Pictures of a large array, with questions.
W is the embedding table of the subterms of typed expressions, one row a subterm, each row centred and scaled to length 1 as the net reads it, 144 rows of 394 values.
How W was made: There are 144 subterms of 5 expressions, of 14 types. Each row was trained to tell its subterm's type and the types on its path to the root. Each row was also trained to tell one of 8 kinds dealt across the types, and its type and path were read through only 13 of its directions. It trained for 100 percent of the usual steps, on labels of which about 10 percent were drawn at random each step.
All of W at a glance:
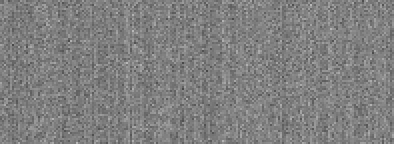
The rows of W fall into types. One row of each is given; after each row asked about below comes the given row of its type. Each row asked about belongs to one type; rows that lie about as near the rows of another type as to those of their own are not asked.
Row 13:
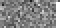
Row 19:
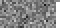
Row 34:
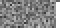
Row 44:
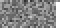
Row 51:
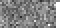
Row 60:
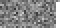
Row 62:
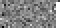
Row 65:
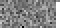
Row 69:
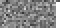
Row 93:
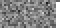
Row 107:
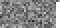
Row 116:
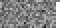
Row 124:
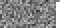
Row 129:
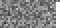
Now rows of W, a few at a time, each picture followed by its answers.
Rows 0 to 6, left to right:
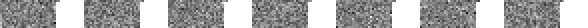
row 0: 65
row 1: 93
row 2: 69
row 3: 60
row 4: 107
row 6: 107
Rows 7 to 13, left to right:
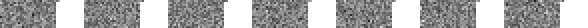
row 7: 107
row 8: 13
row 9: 129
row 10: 19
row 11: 124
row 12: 107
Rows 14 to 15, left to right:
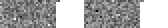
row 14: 51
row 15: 62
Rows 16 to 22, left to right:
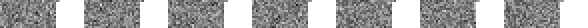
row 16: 107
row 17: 13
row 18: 19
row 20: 116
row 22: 44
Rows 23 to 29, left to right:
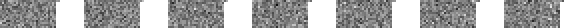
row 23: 107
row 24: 19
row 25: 124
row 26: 44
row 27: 19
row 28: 116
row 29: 93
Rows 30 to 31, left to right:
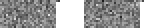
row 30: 51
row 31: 34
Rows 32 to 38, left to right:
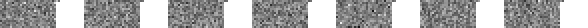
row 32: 13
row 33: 129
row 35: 93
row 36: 116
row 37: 107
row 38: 65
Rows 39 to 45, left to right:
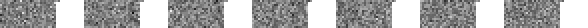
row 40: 13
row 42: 65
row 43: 107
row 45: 51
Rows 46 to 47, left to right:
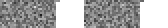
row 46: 44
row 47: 34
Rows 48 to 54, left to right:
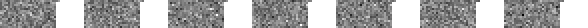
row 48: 62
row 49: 69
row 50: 129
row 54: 116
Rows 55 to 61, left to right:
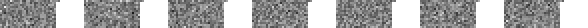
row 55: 93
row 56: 107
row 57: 60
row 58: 116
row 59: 129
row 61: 34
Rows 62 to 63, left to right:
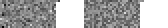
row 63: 19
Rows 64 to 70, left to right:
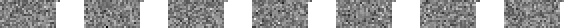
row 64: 44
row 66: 116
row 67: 116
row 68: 60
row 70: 129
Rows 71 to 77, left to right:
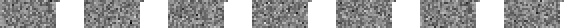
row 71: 129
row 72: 116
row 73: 51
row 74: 116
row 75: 13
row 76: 129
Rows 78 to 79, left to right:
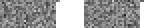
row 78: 62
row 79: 93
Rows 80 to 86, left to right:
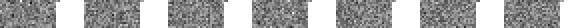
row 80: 34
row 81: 60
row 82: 13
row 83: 44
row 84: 13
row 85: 93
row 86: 44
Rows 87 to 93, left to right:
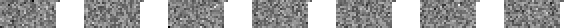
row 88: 62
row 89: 34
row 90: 13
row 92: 116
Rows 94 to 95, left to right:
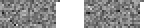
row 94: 60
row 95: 93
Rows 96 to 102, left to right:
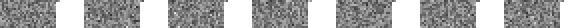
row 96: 124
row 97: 51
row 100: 107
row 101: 51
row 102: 93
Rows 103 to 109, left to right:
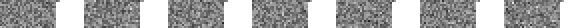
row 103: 116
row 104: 44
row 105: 107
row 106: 124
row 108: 69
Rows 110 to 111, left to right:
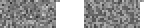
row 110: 51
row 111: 62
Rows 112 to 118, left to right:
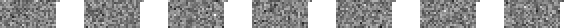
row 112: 44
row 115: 69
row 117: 60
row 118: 124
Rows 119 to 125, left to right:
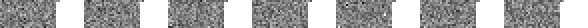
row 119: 19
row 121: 34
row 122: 93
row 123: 124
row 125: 124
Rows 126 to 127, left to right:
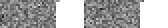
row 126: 19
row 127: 34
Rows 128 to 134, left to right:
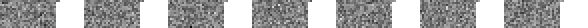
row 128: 124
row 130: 19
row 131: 69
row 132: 60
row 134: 19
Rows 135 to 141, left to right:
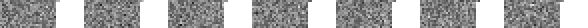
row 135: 60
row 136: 19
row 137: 44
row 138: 93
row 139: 19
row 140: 51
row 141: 62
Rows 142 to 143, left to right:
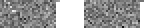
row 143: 129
